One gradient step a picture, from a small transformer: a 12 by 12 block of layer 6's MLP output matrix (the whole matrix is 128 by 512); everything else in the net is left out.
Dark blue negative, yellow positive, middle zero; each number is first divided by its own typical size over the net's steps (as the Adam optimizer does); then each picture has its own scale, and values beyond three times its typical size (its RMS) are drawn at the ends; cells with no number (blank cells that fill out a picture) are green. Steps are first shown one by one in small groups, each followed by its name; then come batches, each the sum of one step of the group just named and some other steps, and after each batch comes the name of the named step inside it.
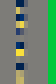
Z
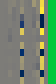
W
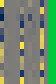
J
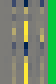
Z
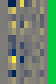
W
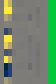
Z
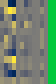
J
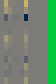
Z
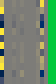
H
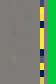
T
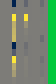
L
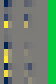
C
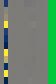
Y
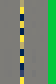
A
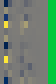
C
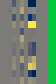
A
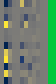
C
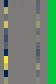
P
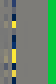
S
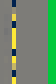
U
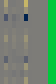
U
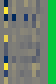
P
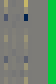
U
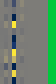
S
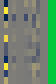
P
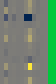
P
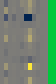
P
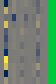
P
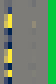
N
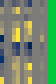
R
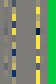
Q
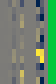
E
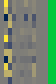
N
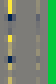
Q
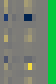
N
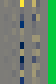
Q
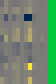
R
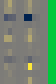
N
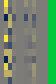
N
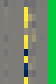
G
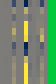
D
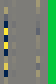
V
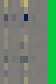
V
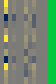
G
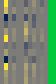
D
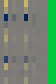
V
